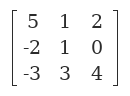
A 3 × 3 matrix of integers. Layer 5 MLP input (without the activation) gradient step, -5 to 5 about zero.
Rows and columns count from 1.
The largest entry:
5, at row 1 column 1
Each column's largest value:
5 3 4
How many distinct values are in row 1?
3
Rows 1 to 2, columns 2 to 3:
1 2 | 1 0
